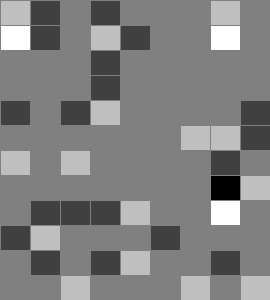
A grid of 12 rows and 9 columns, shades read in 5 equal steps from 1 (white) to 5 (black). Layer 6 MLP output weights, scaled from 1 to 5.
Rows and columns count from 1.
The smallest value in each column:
1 2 2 2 2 3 2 1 2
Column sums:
34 39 36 39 35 37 34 34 36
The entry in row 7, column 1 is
2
